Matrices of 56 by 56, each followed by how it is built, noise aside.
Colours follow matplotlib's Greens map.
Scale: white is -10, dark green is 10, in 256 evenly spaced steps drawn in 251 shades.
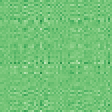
low rank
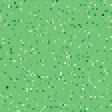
sparse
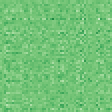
low rank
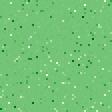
sparse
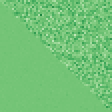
upper triangular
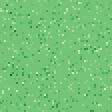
sparse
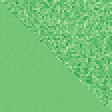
upper triangular
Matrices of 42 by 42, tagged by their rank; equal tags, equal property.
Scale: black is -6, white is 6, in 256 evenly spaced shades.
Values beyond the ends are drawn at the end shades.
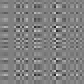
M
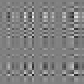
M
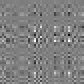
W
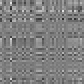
W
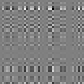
M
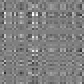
W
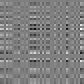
M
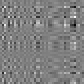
W
